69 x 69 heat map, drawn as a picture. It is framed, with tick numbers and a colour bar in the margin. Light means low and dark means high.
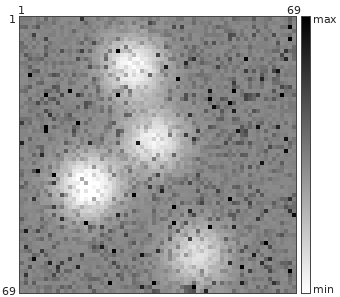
Dips: four. Stripes: none. Odd rows or columns: none. Histogram: heavy tails on both sides. Slope: none.
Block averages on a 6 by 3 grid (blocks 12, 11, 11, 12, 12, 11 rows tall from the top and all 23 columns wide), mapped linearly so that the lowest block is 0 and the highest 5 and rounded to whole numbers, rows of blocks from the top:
425
415
405
024
334
534
